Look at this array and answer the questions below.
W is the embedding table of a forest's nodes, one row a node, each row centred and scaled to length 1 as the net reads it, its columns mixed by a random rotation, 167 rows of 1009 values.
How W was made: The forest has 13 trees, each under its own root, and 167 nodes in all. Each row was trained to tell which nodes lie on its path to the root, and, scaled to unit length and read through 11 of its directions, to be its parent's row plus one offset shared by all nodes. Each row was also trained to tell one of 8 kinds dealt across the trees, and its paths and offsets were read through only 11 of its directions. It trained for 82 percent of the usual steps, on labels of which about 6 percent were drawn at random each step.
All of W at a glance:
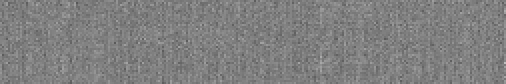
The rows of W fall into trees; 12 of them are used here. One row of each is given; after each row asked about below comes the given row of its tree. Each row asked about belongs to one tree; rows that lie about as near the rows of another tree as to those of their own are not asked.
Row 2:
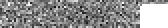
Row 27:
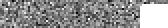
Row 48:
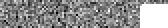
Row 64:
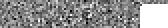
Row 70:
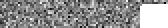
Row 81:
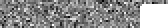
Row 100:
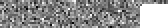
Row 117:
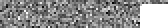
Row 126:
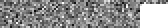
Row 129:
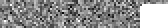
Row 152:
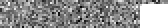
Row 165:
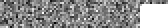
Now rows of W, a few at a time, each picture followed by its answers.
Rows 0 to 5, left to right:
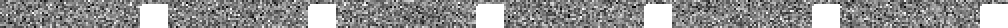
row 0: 48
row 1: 27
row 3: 48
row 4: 117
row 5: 165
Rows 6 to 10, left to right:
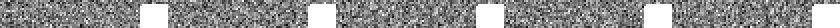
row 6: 165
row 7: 48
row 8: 129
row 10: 129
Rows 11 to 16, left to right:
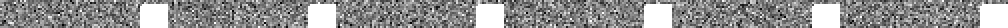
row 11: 81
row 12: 48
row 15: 2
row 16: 48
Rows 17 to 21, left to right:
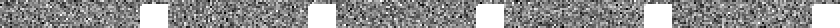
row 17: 165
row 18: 48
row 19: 70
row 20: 27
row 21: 126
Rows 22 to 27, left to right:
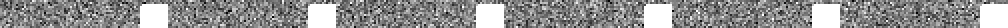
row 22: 165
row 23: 81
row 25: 100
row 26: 117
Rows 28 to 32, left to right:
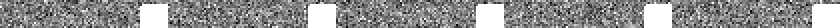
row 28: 165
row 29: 152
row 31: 2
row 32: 117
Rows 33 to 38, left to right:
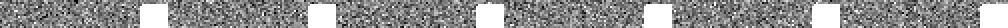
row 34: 27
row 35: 2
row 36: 165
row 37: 100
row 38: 129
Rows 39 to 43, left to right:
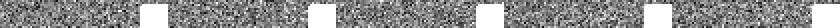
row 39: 48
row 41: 70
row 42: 117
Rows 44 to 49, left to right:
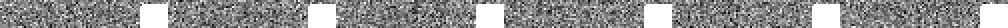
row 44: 64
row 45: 27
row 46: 152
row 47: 27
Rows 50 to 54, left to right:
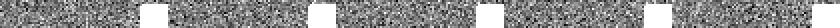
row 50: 117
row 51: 100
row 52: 27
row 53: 81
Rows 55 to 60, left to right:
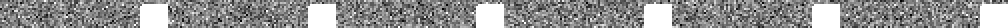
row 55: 70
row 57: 2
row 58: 81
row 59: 64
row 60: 81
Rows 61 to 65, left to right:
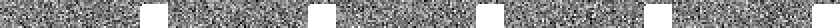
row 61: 64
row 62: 70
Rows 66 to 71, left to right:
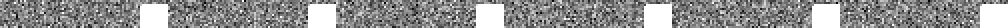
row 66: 27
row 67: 117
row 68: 117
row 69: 64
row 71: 70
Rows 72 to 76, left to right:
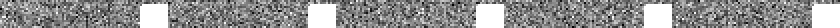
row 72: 64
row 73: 100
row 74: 126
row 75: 48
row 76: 2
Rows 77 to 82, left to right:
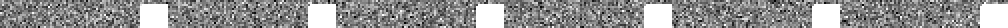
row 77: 117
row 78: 64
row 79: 64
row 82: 100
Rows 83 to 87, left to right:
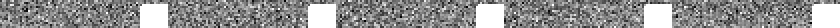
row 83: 129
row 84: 64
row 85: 48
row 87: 117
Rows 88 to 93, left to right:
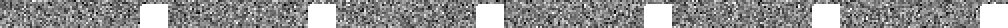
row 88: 165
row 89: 126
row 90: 129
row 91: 70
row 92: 70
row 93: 152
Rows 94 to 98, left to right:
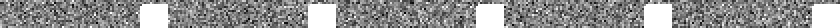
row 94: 100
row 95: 152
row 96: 165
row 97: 129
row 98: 126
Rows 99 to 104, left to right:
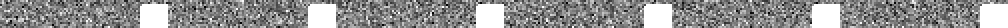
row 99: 117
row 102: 100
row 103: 165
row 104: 100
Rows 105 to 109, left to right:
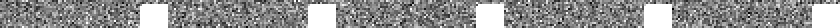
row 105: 126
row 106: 165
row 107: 2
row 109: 70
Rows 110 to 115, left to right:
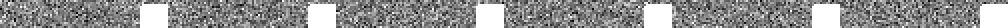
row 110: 64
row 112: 117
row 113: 27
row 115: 27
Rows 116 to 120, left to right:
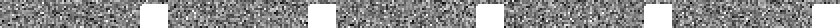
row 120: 81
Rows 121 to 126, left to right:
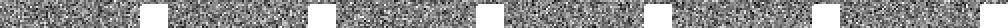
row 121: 152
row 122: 126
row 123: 27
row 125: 165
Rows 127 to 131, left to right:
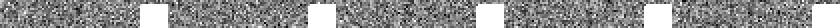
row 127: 117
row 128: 48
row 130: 100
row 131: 27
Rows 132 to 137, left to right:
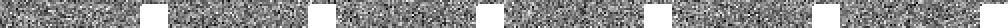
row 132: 165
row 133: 27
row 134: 64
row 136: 64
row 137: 2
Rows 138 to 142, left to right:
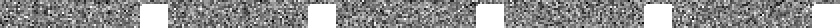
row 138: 27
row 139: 165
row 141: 27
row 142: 152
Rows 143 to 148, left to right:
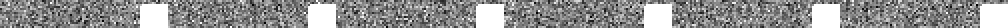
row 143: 152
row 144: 100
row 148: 129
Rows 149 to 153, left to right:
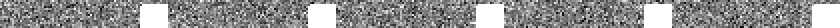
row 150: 129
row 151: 70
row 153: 48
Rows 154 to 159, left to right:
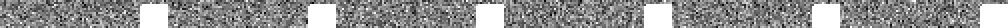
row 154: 81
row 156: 165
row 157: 48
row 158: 100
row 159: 100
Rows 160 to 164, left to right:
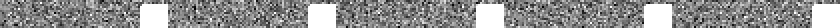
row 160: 81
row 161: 100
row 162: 126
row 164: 81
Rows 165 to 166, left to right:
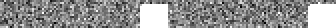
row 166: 100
